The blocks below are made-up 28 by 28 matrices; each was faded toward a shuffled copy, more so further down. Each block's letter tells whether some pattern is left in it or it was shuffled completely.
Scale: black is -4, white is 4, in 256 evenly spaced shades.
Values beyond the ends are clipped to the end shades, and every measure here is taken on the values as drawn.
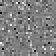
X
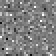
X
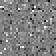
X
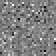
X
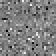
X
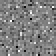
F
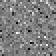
F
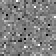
F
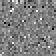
X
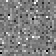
F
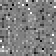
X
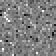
F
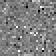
F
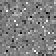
F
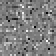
X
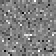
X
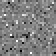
F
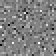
X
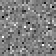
F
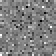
X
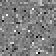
F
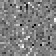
F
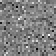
X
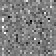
F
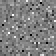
F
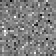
F
